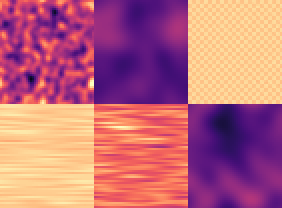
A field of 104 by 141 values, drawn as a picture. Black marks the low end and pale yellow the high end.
The table splits into 2 rows of 3 panels. Panel 1,1: middling, blotchy, strong in contrast. Panel 1,2: low, smooth. Panel 1,3: very high, checkered, faint in contrast. Panel 2,1: very high, streaked across, faint in contrast. Panel 2,2: high, streaked across. Panel 2,3: low, smooth.
